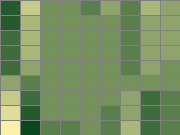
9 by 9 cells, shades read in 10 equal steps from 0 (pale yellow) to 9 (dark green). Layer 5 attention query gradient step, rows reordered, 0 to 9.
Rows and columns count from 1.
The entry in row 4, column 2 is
3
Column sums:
44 45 46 46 46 46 46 45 44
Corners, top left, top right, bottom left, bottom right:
8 4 0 6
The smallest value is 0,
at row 9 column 1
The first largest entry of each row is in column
1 1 1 1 1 2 2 2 2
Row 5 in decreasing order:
7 6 5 5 5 5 5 4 4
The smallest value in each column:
0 2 5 5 5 4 3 3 4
